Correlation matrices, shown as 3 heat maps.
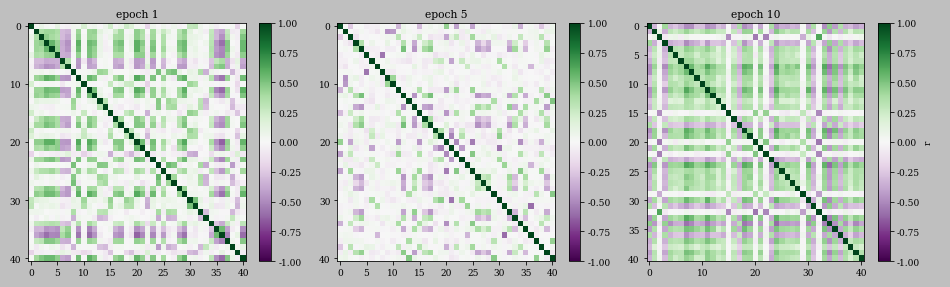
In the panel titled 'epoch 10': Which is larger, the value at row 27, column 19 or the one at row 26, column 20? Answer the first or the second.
the first
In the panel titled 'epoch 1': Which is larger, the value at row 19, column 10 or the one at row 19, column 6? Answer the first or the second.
the first
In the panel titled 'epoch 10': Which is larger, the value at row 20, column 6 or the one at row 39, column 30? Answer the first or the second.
the second
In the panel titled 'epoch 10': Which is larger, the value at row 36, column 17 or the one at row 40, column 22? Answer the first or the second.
the first
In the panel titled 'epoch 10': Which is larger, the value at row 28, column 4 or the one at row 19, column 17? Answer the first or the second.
the first
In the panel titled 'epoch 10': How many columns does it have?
41
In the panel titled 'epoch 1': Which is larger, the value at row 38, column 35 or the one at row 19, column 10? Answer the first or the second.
the second
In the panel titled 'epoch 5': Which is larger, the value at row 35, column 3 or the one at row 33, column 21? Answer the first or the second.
the second
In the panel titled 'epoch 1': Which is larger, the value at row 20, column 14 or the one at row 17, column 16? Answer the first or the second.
the second
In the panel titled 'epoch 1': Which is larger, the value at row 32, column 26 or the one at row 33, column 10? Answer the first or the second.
the first
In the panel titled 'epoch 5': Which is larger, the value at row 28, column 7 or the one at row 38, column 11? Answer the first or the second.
the second
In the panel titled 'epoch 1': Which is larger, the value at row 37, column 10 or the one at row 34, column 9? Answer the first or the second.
the second
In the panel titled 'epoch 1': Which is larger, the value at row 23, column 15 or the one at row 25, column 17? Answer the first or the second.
the second
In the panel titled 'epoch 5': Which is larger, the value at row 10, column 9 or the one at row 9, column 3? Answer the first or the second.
the first
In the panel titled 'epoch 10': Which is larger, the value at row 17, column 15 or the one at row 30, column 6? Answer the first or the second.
the second
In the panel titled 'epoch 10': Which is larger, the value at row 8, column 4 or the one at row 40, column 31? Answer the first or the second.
the first
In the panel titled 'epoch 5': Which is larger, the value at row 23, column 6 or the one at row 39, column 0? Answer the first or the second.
the first
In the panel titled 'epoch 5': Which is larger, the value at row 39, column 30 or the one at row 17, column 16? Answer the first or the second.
the second
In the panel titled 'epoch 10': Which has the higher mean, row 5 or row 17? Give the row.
5
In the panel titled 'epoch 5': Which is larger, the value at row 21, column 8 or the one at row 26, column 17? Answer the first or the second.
the first
